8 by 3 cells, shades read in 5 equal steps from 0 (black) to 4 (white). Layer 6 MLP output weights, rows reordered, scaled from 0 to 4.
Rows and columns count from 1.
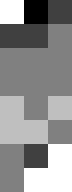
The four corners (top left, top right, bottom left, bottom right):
4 1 2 4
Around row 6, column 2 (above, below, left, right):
2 1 3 2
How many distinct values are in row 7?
3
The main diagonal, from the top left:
4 1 2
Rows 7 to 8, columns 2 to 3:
1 4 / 4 4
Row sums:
5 4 6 6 8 8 7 10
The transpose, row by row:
4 1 2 2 3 3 2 2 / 0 1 2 2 2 3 1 4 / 1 2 2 2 3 2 4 4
